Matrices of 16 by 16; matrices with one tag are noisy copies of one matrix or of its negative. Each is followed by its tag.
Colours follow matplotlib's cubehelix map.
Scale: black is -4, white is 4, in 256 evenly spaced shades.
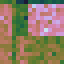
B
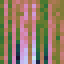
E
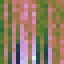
E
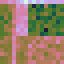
B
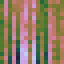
E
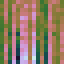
E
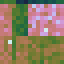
B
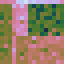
B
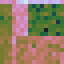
B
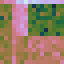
B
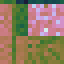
B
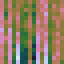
E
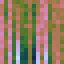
E
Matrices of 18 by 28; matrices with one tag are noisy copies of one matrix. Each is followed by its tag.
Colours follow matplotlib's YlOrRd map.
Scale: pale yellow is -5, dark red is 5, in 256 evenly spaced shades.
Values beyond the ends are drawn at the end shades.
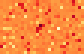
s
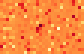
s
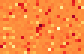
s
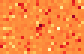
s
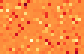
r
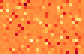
r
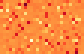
r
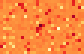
s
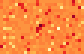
s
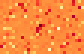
s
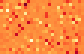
r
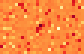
s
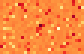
s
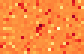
s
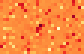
s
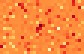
s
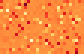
r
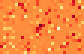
s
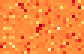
s
